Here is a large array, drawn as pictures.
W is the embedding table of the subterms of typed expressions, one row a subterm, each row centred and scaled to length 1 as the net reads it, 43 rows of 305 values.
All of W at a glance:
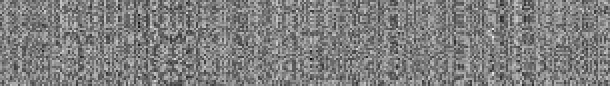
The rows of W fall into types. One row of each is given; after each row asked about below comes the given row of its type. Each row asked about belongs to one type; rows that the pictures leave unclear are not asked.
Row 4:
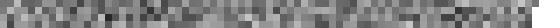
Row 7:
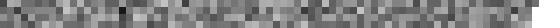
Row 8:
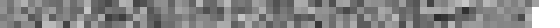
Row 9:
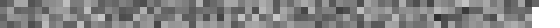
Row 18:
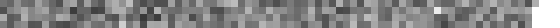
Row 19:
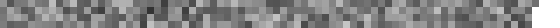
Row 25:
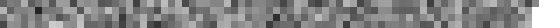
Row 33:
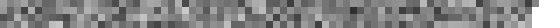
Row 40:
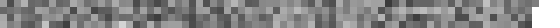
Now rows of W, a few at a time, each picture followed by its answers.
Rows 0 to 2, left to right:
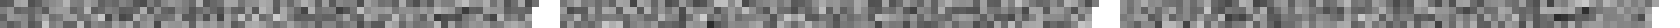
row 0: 9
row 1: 7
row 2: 8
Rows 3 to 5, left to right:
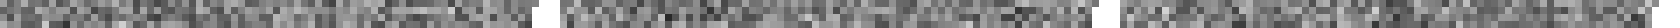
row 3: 40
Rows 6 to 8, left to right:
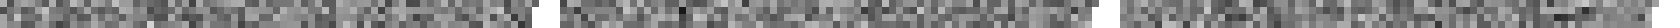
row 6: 40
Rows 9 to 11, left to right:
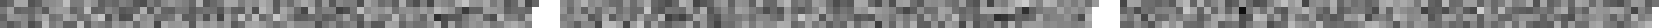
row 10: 8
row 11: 7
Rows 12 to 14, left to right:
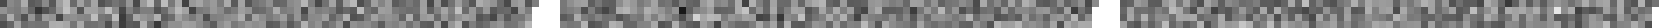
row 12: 25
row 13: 33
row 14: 9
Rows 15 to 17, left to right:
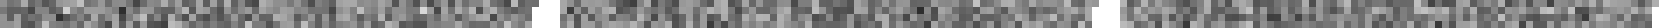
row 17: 8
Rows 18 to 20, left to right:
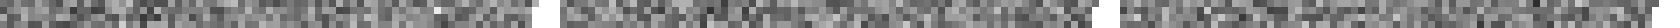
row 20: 7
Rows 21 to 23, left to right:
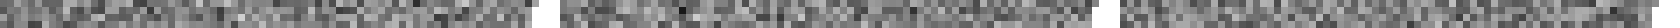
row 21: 18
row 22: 33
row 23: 25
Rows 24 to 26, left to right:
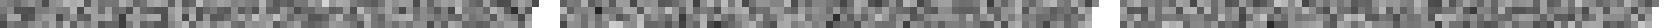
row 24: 19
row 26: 7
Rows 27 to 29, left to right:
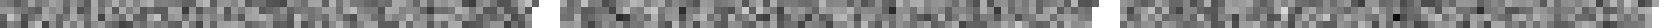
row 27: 19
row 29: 18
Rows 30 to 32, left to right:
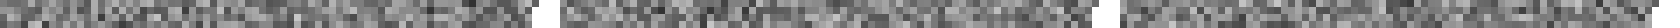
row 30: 19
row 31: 19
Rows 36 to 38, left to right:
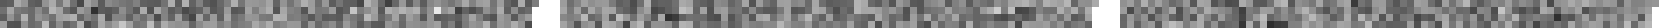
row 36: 9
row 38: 8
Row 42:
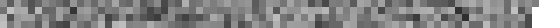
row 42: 4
